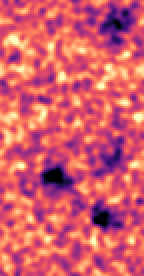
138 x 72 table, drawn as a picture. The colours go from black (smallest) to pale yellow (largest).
The texture is blotchy. There are no lone odd cells. The halves do not mirror each other. There are four dips. Overall the values sit about 60% of the way up the scale.
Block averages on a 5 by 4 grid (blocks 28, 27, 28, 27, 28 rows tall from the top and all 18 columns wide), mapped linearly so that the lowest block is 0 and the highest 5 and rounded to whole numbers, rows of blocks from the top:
4 4 3 0
4 4 4 5
5 3 3 2
4 0 2 3
4 4 3 3
